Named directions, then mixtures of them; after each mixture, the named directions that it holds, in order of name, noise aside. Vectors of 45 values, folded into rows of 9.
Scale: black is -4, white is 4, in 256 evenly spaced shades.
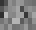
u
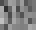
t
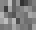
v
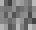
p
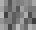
p, u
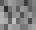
t, v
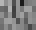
t, v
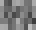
p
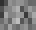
u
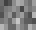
p, u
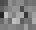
u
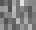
t, v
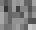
p, t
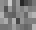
v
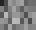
t, u
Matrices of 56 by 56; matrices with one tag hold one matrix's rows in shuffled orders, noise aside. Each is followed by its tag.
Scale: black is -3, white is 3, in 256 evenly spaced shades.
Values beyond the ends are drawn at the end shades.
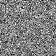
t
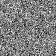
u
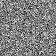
u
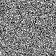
t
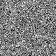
t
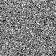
t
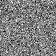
t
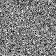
t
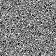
t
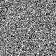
t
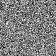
t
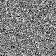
t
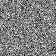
u
